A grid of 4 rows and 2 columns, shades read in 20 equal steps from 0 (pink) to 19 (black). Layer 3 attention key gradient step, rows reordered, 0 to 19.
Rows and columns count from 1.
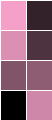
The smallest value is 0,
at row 1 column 1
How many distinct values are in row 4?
2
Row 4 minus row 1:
19 -12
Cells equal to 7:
0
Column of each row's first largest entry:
2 2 1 1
